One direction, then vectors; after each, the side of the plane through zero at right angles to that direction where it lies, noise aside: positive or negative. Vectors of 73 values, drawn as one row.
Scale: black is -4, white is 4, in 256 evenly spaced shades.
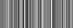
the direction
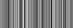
negative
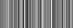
positive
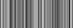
positive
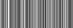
positive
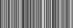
positive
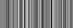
negative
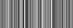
positive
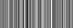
positive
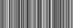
positive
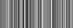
positive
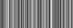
positive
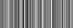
positive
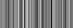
negative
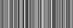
positive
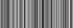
negative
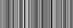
negative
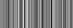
negative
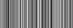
negative
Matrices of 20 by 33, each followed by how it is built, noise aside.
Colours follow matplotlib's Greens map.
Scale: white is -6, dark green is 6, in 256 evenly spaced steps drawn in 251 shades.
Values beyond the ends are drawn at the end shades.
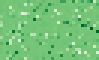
sparse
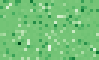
sparse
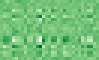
low rank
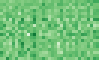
low rank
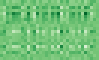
low rank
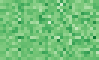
low rank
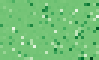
sparse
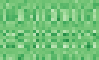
low rank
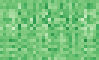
low rank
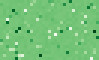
sparse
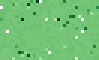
sparse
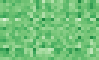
low rank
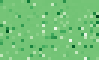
sparse
